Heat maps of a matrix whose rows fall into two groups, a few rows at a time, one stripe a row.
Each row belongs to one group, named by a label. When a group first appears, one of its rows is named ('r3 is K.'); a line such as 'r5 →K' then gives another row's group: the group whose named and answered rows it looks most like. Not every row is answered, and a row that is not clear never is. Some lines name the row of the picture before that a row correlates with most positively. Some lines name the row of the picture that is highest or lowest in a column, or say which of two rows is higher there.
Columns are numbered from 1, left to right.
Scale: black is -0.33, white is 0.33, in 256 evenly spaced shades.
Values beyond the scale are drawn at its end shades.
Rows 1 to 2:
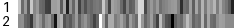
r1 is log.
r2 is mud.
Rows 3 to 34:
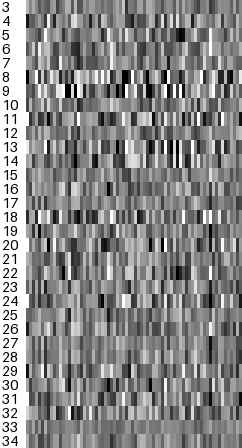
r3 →mud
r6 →log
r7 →log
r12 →log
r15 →log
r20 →mud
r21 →mud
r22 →mud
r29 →log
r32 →mud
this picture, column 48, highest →8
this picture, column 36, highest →8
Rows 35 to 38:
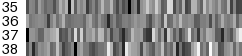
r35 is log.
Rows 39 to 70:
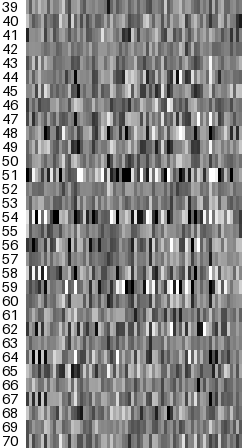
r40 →log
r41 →log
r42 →mud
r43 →log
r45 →log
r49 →log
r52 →mud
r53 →log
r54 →log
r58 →log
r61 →mud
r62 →log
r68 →log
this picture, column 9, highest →51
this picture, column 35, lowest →51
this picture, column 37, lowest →61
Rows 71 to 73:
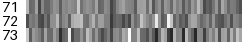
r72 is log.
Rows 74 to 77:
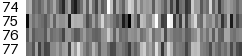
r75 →log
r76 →mud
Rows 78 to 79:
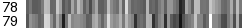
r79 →mud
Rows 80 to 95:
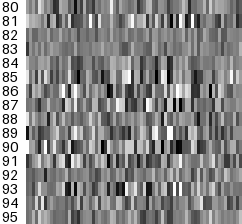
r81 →mud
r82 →log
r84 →log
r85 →log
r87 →mud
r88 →mud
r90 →mud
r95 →log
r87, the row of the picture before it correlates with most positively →79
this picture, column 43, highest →89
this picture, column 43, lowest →90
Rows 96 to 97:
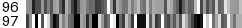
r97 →log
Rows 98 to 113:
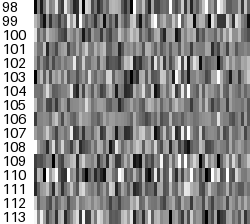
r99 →log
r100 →log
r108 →mud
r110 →log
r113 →mud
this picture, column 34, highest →98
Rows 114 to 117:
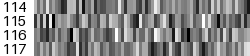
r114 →log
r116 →mud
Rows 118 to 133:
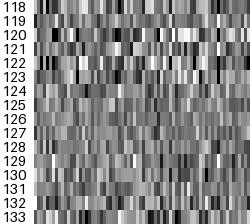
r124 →log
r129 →mud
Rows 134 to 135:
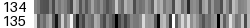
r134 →mud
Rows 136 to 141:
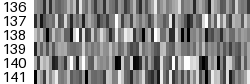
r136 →log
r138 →mud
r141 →log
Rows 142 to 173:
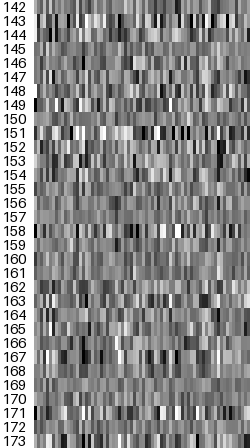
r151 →mud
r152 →log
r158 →log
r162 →mud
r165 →log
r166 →mud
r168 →log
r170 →mud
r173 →log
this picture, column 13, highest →159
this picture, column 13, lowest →151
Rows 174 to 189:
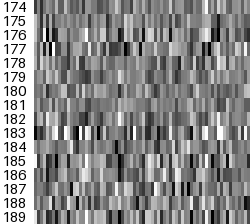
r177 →log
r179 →log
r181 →log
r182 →log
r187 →mud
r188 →log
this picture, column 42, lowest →183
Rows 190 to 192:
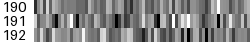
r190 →log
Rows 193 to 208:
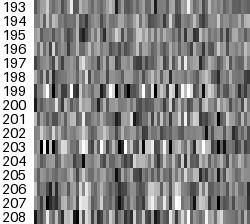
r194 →log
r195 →mud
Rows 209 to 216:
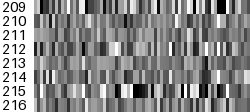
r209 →log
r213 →mud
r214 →log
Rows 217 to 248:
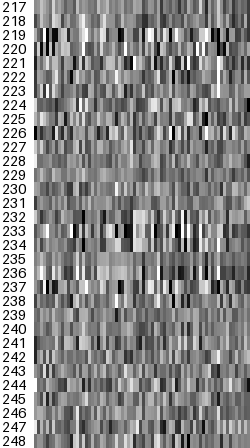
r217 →mud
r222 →mud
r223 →log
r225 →mud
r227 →mud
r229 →mud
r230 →mud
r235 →mud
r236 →mud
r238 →mud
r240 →mud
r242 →log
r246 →mud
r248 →mud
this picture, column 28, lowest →233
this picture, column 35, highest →247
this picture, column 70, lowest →221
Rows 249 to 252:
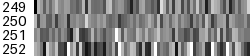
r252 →log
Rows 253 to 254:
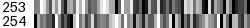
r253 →mud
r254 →mud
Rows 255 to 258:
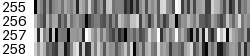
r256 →log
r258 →mud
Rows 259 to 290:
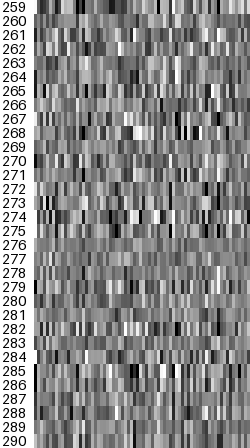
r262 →log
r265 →log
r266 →mud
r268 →mud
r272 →mud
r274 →log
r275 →mud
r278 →log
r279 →log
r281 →mud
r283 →log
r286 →log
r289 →mud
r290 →mud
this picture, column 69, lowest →285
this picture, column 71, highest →270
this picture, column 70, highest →259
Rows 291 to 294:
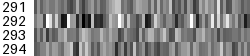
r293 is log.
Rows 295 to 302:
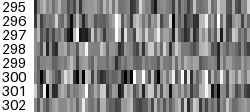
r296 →mud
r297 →mud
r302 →mud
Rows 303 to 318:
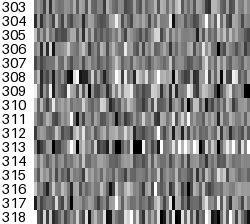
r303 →log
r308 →mud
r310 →mud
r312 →mud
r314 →mud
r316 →mud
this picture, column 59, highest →318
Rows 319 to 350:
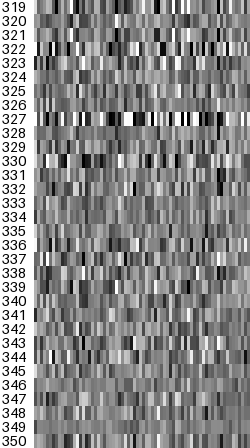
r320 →mud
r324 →mud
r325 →log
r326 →log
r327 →mud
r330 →log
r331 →log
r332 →mud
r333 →log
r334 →log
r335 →mud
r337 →log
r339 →mud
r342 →mud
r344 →log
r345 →mud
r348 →mud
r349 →log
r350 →mud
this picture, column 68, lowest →346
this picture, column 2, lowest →322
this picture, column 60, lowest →322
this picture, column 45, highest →327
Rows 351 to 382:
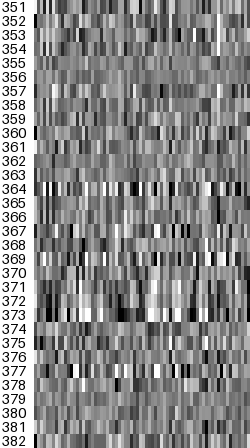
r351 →log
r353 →log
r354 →log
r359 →log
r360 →log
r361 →mud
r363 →log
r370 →log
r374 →log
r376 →mud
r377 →mud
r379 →log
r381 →mud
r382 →log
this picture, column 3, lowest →375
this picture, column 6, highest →364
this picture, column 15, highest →377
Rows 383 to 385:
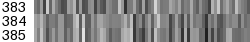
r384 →mud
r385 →mud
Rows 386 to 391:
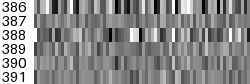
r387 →log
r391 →log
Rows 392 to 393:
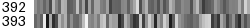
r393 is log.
